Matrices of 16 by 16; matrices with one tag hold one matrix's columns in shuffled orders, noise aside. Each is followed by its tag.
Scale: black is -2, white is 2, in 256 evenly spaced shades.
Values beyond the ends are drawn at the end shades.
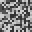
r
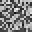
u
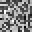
r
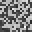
u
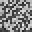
u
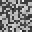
r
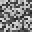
u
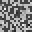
r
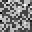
u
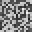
r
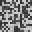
r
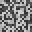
r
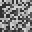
u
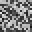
u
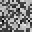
u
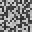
r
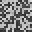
u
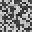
r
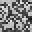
u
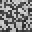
u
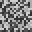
u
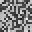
r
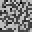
u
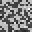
u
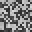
u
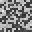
u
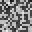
r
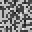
r
